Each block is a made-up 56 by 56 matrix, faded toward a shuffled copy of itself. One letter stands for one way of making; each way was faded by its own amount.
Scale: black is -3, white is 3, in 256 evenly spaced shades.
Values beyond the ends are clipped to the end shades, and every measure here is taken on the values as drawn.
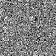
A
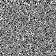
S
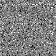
S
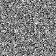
A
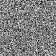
A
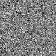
A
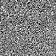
A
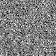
S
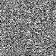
A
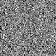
A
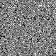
S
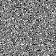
S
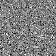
S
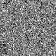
A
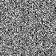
A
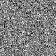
A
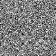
A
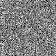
A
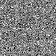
S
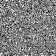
S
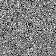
S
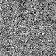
A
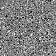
S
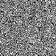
A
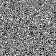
S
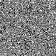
S
